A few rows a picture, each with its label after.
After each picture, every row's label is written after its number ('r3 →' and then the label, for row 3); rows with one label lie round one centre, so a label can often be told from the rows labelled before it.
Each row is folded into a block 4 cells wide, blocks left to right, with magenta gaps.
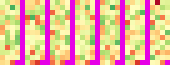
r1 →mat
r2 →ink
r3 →mat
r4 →mat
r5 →mat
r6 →ink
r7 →ink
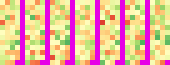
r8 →ink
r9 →ink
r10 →mat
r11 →ink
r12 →ink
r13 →ink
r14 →mat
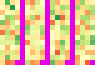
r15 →mat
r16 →ink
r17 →ink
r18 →mat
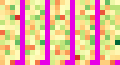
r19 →mat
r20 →mat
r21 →ink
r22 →mat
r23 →mat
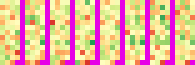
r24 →ink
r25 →mat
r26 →ink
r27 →ink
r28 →ink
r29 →mat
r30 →mat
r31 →mat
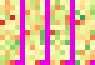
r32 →ink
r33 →mat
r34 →mat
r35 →ink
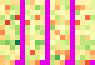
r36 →mat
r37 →ink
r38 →ink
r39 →ink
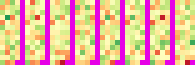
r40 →ink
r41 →ink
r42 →ink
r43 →mat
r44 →ink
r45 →ink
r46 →ink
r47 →mat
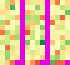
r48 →mat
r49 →mat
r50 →ink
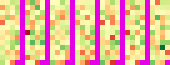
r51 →ink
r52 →mat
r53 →ink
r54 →ink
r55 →ink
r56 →mat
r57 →ink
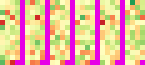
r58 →ink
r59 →ink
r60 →mat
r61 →ink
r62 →ink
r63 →mat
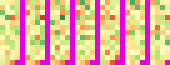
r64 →ink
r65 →mat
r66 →mat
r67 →mat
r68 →ink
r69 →mat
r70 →mat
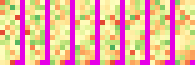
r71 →mat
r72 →mat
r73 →ink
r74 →ink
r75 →ink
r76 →ink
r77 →mat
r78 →ink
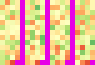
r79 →ink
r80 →mat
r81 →ink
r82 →mat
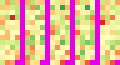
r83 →ink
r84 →mat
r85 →mat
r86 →mat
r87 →ink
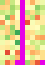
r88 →ink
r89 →ink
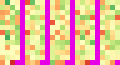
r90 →mat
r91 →mat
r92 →ink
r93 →mat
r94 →mat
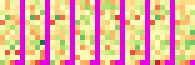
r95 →ink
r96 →ink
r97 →ink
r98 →mat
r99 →mat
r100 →ink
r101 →ink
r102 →ink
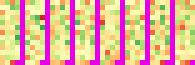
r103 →mat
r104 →mat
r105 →mat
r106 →mat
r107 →ink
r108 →mat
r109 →mat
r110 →mat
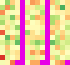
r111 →mat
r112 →ink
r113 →mat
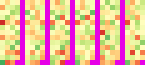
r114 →ink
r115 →ink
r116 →ink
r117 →ink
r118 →mat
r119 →ink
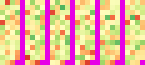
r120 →ink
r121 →mat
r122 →mat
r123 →ink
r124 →ink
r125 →ink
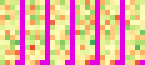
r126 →ink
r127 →mat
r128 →ink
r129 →mat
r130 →mat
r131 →ink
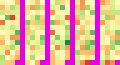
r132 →ink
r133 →mat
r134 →mat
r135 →ink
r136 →ink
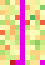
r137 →mat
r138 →ink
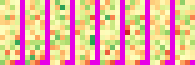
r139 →ink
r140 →ink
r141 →mat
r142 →mat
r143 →ink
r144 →mat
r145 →ink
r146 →mat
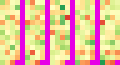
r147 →ink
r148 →ink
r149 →mat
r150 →ink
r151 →ink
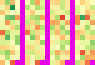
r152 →mat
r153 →mat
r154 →ink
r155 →ink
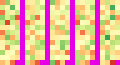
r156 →mat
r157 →ink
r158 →ink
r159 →ink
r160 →mat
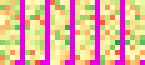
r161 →mat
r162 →ink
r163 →mat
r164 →mat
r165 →ink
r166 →mat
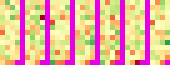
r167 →mat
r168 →mat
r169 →ink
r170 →mat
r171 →ink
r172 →ink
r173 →ink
